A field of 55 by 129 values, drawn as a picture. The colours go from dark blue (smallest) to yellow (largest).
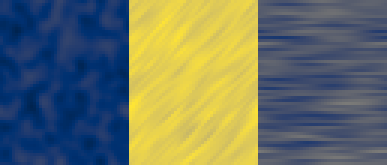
It is made of 1 by 3 panels. Panel 1,1: very low, blotchy, faint in contrast. Panel 1,2: very high, slanting up to the right, faint in contrast. Panel 1,3: low, streaked across.
